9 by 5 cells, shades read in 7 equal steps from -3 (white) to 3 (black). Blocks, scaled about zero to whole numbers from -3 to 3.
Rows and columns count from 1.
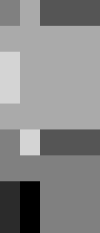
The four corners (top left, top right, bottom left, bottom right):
0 1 2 0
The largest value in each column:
2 3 1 1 1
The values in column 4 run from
-1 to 1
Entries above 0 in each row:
3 0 0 0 0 3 0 2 2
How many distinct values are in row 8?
3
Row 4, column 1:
-2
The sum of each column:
-2 -1 -2 -2 -2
